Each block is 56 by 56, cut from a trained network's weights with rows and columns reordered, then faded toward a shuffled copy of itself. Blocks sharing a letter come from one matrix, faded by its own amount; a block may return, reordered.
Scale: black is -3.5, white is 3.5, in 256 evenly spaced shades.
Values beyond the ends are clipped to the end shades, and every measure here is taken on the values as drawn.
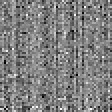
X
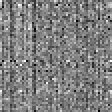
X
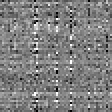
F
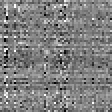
F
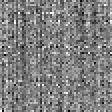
X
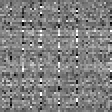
F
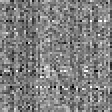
X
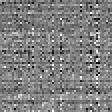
F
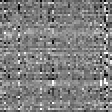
F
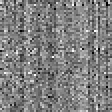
X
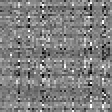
F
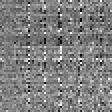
F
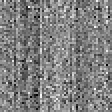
X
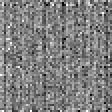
X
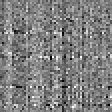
X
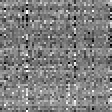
F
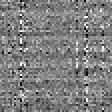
F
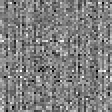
X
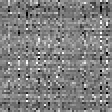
F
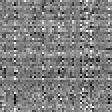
F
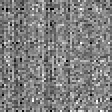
X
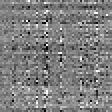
F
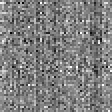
X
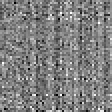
X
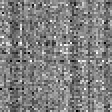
X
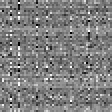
F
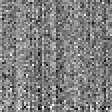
X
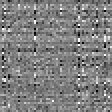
F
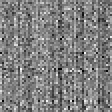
X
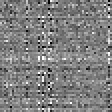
F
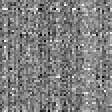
X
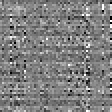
F
